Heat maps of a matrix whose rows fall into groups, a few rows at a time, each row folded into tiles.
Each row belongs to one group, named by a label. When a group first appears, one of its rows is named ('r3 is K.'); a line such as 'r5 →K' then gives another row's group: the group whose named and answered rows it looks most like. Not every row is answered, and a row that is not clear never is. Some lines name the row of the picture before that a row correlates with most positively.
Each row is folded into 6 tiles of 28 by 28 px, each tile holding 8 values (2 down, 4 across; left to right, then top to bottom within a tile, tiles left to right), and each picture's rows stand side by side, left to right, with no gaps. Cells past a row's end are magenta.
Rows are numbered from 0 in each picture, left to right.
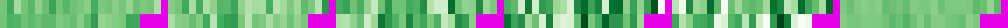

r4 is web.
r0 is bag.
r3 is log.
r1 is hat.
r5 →hat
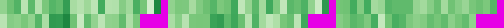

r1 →hat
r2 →hat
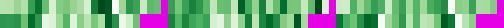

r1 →log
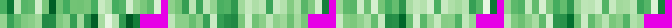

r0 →bag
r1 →hat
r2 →hat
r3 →hat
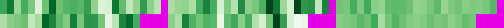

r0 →bag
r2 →hat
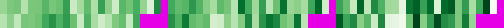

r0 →hat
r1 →log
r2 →log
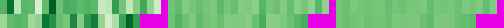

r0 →bag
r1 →bag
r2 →bag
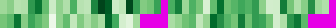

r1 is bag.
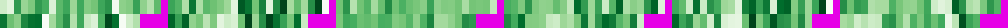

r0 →web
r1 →log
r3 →log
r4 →log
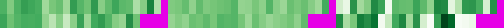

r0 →log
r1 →hat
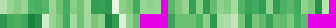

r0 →web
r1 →log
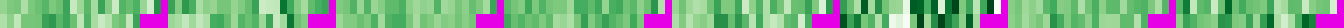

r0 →hat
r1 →bag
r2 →hat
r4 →hat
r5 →log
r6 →hat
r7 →bag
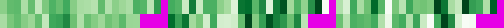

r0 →hat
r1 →log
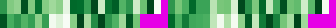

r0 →log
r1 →log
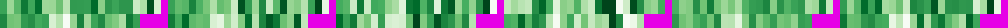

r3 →web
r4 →log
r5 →log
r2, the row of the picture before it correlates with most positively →0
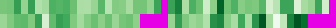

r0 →hat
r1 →bag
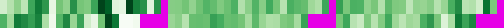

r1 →hat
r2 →bag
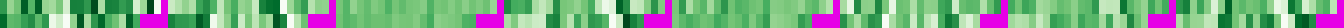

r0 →log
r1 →web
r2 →bag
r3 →bag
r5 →web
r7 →bag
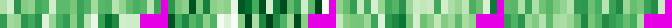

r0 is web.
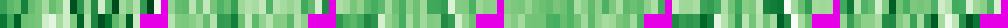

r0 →log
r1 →hat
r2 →web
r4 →web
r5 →bag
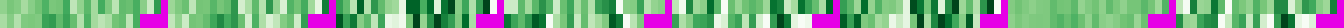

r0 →hat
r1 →hat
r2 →log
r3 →web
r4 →web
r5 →log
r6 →hat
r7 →web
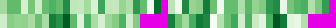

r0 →hat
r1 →web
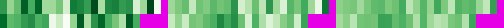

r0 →log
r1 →hat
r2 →hat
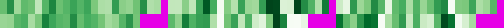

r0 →bag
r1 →web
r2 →web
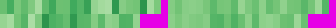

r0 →bag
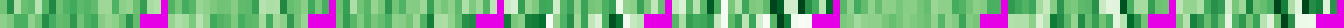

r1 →bag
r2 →bag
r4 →web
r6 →bag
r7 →web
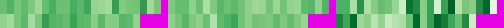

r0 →bag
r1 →hat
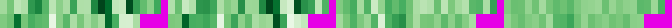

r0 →web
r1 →web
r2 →hat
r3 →hat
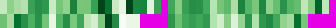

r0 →web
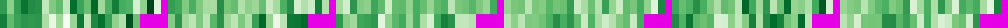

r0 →log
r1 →bag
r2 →web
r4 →log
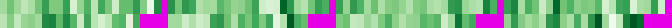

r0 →hat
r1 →bag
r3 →bag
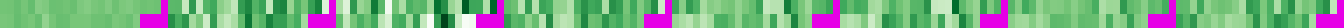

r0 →hat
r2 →web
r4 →bag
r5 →bag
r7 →log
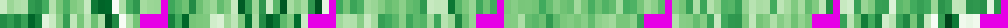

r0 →web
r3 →hat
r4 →hat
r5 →web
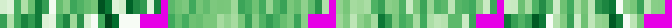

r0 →web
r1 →log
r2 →hat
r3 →web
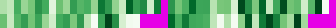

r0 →web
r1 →log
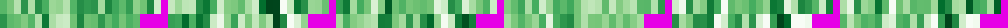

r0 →log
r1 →web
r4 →web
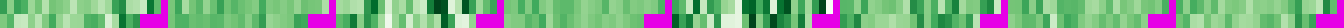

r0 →bag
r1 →bag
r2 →web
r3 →hat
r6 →hat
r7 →bag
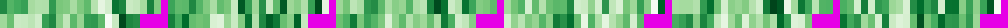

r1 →log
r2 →web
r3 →hat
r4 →web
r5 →log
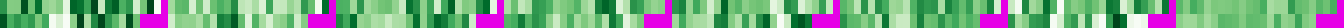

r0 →log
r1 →hat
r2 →log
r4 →bag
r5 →log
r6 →web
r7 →bag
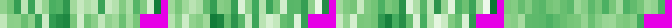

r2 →hat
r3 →hat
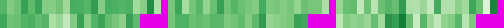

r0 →log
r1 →bag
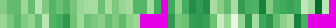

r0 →hat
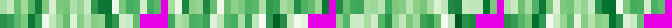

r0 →web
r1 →web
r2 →bag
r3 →web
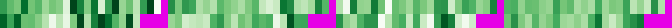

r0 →log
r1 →bag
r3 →bag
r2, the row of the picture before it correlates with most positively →1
